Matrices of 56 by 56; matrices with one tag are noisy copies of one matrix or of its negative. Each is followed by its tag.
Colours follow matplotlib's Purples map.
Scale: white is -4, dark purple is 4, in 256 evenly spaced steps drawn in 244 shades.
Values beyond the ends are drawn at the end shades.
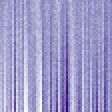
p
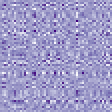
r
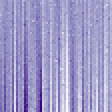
p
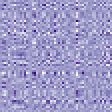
r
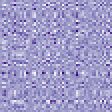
r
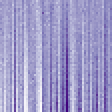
p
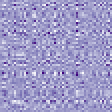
r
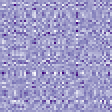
r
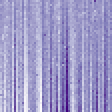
p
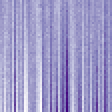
p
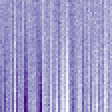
p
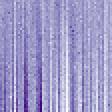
p
